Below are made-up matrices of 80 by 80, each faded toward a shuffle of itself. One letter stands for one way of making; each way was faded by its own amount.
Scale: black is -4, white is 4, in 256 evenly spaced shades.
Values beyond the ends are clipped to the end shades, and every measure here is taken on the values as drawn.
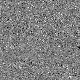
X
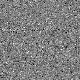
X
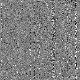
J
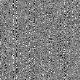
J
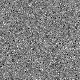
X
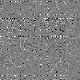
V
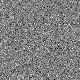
X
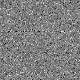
X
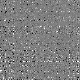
V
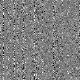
J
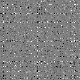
V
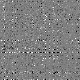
V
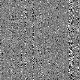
J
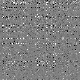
V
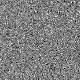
X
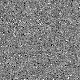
X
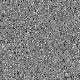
X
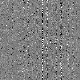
J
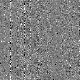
J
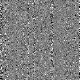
J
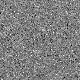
X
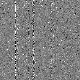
J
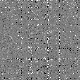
V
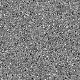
X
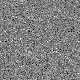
X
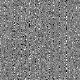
J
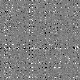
V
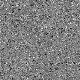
X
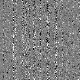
J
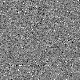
X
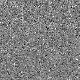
X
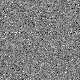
X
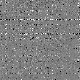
V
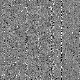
J
